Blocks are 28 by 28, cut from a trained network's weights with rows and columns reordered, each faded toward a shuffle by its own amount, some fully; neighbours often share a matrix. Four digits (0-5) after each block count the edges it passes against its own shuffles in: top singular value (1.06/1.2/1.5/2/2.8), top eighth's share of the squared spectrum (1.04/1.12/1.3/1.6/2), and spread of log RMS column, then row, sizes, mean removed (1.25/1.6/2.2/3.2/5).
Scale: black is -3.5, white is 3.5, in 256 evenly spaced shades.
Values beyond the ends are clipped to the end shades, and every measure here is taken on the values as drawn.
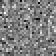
1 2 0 0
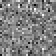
2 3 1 0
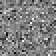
0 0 0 0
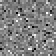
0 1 0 0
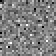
1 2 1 0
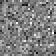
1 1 0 1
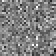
2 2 2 0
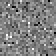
0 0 0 0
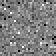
0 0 0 0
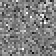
0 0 0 0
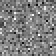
0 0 0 0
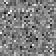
0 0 1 0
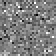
0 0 0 0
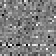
3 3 0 1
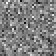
0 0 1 0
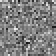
0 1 0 0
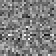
2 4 0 2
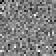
0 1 0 0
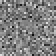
0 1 0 0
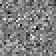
1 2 0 1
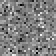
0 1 0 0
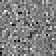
1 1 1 0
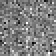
0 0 0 0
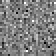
1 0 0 0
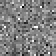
1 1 0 1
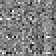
2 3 0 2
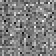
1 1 0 0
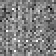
2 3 0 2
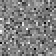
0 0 0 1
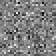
3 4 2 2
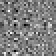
3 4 2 2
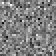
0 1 0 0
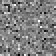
1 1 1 1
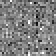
2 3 1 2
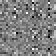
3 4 2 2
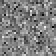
1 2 0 1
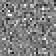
2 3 2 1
